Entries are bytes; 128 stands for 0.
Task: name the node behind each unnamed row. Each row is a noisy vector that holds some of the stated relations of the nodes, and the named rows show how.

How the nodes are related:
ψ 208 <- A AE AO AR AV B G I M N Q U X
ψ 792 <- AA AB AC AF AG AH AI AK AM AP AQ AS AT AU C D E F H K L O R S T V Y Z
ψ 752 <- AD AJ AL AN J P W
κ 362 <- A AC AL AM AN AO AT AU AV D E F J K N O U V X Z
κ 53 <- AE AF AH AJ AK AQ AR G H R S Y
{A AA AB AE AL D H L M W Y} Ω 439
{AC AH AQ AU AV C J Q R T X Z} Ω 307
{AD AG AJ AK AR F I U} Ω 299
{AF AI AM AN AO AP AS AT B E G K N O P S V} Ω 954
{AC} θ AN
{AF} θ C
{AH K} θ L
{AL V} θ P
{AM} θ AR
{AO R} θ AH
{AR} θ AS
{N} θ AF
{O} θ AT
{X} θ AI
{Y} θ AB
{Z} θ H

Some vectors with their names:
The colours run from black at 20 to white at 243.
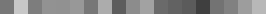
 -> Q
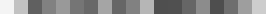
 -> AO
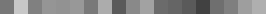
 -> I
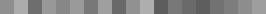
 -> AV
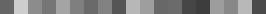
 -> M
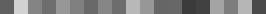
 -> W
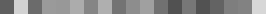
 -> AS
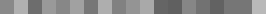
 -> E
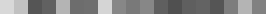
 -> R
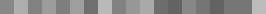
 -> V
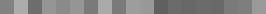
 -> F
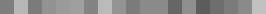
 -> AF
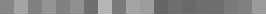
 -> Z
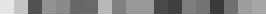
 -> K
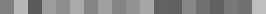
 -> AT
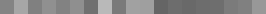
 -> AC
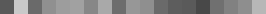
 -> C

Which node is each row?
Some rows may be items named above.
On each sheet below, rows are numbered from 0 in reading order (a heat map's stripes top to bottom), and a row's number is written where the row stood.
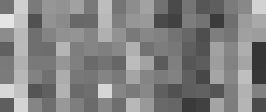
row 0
AP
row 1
K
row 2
AJ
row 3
H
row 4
A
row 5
AE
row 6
R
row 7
W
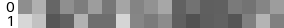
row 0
J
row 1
R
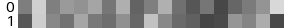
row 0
B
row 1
AA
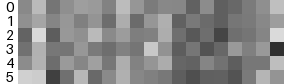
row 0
S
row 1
X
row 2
P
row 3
D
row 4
E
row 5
AH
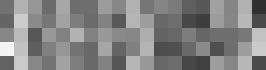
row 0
Y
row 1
M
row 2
AN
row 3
AO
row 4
M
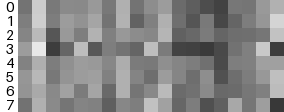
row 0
AD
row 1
B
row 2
AN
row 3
L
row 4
AR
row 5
G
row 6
N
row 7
AL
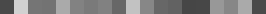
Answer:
AB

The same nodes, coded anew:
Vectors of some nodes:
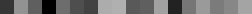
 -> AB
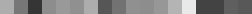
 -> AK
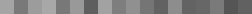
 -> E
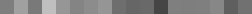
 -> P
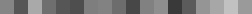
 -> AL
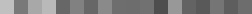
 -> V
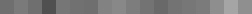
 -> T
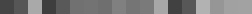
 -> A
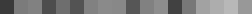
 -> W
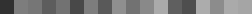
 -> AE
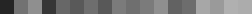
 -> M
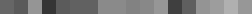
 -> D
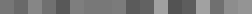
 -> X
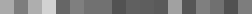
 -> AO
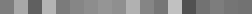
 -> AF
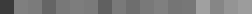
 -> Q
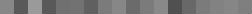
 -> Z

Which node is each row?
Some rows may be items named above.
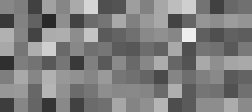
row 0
AR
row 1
H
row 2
AJ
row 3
AO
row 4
AE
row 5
P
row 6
S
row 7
H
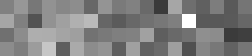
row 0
AP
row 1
AD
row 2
AN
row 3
N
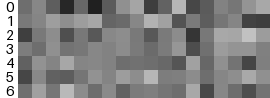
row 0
Y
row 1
AT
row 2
W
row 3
J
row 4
B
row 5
C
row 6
G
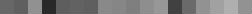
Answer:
D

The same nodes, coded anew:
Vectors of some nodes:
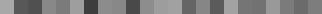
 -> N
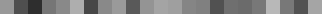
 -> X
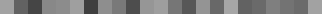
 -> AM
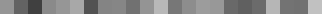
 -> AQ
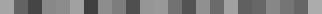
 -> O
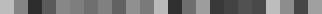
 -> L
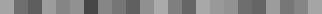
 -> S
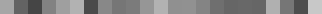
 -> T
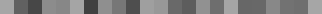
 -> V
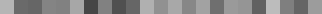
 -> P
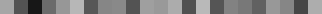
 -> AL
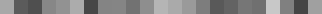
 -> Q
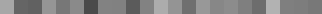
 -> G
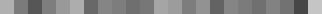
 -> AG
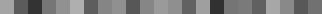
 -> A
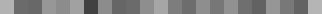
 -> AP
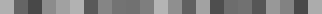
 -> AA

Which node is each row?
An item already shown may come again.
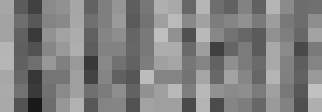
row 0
AE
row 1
AR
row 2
Y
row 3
M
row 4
B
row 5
AN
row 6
AJ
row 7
AL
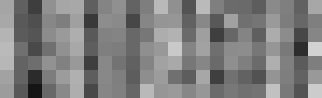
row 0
Y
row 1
N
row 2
M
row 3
AD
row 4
B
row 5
D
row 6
J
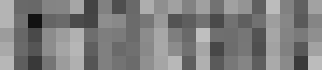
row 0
P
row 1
AO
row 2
H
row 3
AB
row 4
W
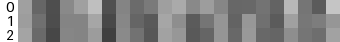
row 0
C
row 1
AT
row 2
E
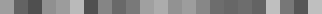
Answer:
C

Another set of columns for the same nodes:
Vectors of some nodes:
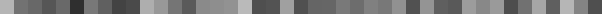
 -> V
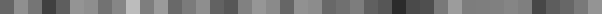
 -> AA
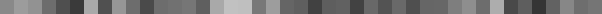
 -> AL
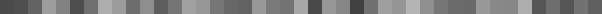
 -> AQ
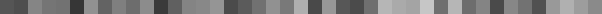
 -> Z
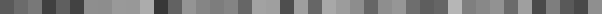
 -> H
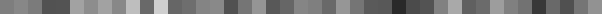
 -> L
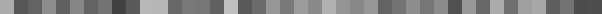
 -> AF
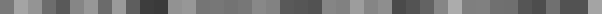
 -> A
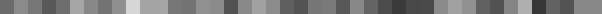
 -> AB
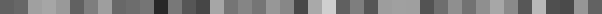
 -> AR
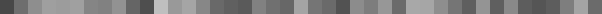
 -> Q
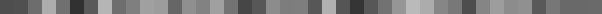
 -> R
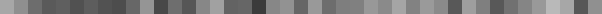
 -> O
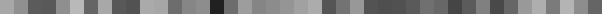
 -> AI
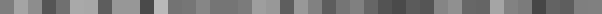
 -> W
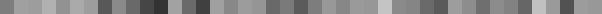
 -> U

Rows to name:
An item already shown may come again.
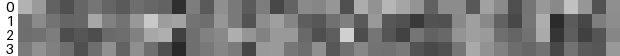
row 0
AT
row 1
AB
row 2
Y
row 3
D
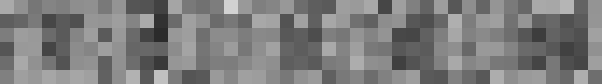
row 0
AN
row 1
H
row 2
A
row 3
AE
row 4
A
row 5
AD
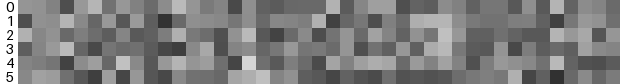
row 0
B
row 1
J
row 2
AO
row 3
X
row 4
G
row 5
AL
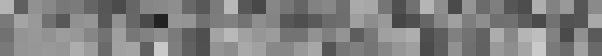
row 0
N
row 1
A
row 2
AJ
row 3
AD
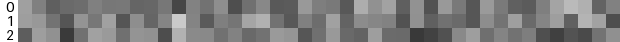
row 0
E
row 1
P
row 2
M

